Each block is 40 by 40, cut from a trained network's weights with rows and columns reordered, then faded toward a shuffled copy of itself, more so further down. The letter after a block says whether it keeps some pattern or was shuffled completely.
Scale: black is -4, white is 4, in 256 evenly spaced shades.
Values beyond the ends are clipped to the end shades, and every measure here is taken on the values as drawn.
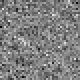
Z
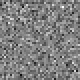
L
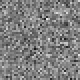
Z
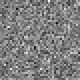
Z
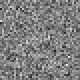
L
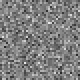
L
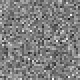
Z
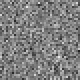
Z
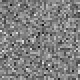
L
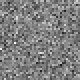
L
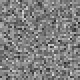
Z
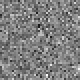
Z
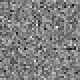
Z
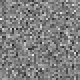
Z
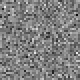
L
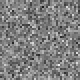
L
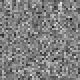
Z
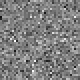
Z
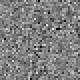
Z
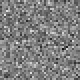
L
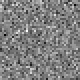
L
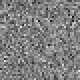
L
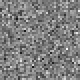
L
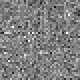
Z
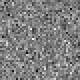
L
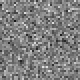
L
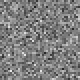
L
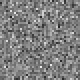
L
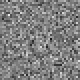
L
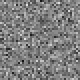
L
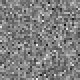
L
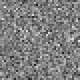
L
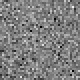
L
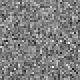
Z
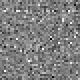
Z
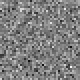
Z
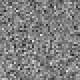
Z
